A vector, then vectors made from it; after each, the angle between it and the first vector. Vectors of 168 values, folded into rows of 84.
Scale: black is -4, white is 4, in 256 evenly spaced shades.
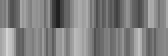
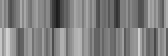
nearly parallel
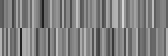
orthogonal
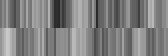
nearly parallel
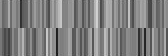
partly opposed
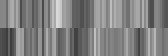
nearly opposite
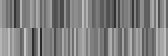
partly aligned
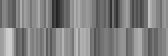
nearly parallel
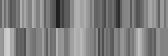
nearly parallel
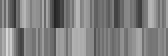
nearly parallel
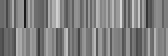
partly opposed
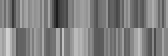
nearly parallel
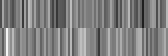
partly aligned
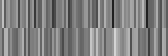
orthogonal
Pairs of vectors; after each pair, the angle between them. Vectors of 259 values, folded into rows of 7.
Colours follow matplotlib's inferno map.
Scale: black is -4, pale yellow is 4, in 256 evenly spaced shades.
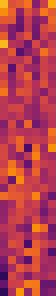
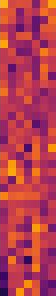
nearly parallel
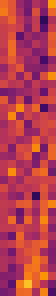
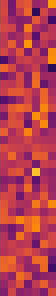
orthogonal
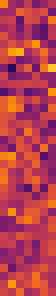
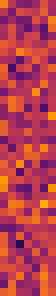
partly aligned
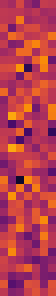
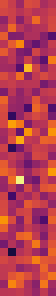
nearly opposite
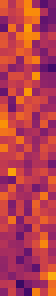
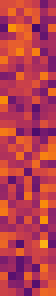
partly aligned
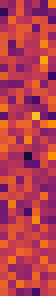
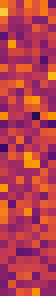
nearly opposite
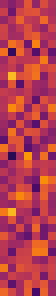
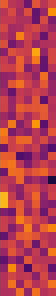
partly opposed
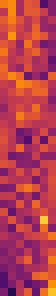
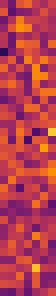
orthogonal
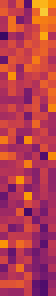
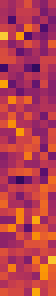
partly opposed
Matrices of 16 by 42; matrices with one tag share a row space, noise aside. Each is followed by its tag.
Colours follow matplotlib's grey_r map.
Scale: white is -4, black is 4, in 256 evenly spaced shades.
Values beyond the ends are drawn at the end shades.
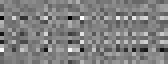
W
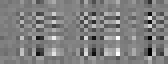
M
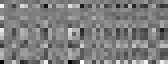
W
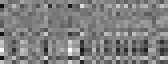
W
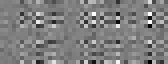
M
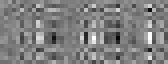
M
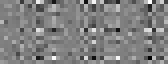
M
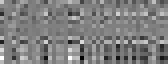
W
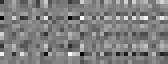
W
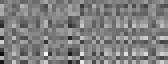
W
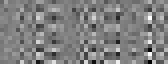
M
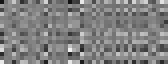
W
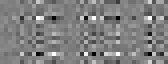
M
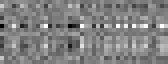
W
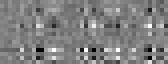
M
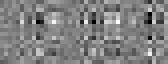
M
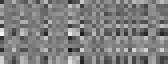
W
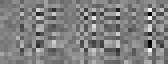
M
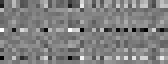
W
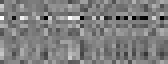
W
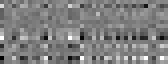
W
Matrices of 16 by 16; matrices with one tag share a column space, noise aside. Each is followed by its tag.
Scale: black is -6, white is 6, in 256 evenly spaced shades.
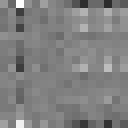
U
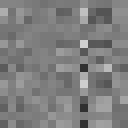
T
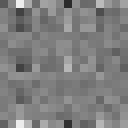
U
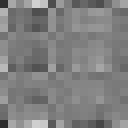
U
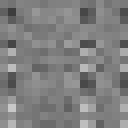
T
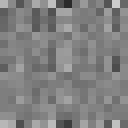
U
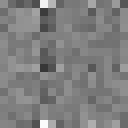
U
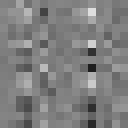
T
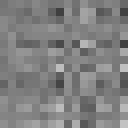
T
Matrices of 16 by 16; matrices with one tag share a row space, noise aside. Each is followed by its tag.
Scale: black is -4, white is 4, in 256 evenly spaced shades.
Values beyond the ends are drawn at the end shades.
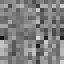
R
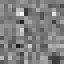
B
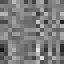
R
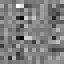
B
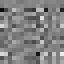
R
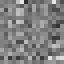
B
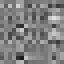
B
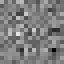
B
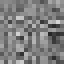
B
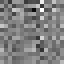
R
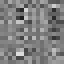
B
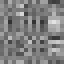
B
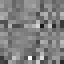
R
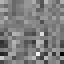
R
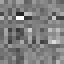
B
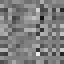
R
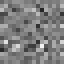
R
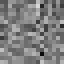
R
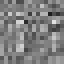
B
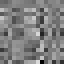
R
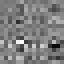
B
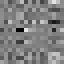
B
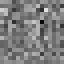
R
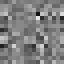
R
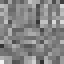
R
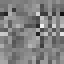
R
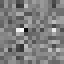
B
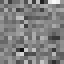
B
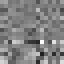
R
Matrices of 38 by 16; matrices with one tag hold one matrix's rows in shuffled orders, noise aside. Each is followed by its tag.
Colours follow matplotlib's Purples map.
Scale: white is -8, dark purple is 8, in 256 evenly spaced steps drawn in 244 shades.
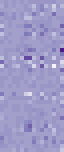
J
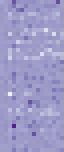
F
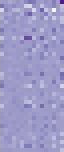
J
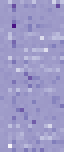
F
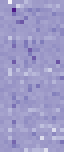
F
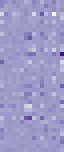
J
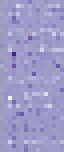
F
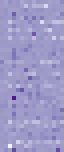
F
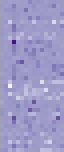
F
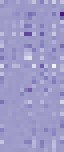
J
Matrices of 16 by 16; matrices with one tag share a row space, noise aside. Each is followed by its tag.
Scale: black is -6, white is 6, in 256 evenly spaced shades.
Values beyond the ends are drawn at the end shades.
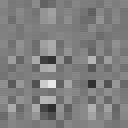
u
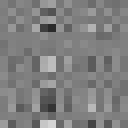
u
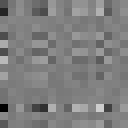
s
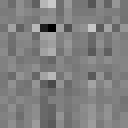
u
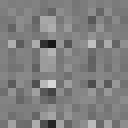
u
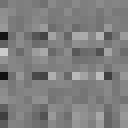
s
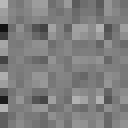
s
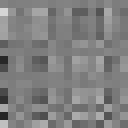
s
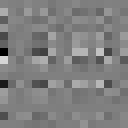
s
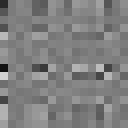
s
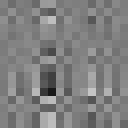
u
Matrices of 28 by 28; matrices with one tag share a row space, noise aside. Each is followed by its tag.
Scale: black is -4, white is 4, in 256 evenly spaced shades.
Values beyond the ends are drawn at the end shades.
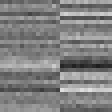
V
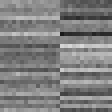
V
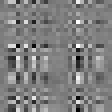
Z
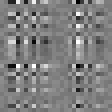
Z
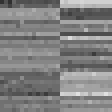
V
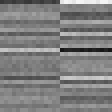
V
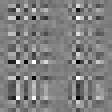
Z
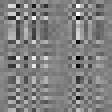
Z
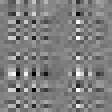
Z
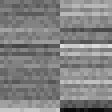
V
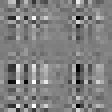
Z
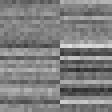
V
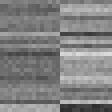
V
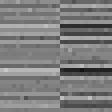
V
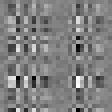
Z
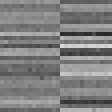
V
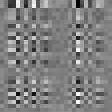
Z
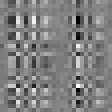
Z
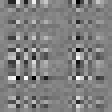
Z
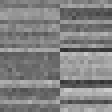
V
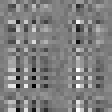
Z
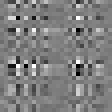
Z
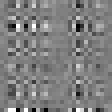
Z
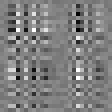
Z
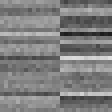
V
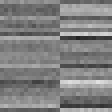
V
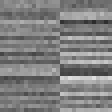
V
